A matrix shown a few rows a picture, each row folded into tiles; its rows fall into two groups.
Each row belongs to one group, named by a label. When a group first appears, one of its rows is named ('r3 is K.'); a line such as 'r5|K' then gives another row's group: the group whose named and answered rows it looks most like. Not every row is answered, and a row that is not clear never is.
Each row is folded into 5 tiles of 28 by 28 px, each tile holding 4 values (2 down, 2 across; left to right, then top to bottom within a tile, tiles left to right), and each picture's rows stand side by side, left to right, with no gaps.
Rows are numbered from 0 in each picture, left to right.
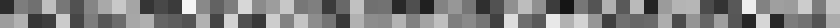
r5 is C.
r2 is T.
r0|C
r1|C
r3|C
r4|C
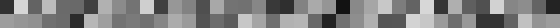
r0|C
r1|T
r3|T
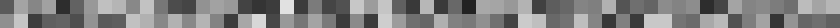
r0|C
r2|T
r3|T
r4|C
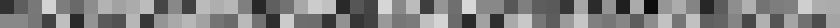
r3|C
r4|C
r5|C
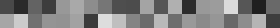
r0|T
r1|T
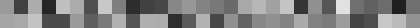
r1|C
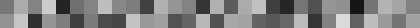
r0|C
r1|C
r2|C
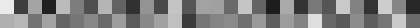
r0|T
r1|T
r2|T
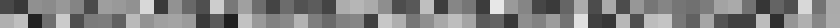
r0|C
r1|T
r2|T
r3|T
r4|C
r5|C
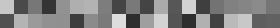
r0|T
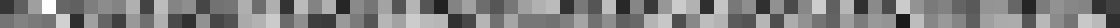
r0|C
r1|C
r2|C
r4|C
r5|C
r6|T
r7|T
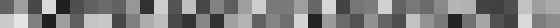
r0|C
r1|C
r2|C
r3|C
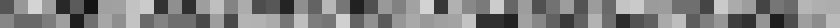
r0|C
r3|T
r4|T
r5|C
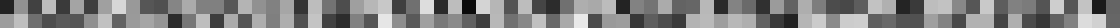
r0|C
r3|T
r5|T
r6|C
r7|T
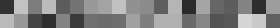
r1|T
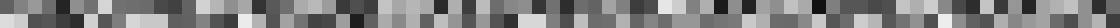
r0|C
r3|T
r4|C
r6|T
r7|T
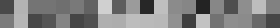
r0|C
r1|C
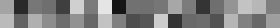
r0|T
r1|C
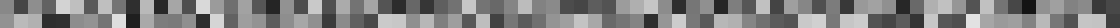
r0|T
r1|T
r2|T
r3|C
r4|T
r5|T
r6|C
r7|T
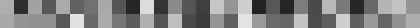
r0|T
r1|T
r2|C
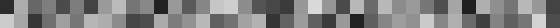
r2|C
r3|T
